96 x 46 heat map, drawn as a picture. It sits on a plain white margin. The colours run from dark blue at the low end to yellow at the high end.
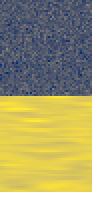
The table splits into 2 rows of 1 panel. Panel 1,1: low, fine-grained. Panel 2,1: very high, streaked across, faint in contrast.
